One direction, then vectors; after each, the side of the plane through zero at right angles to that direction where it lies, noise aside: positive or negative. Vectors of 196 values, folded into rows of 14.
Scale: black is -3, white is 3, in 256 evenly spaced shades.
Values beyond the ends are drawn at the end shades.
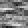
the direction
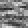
negative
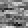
negative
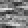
positive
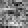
positive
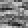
negative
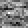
negative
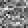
positive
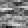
positive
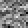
positive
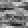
negative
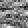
negative
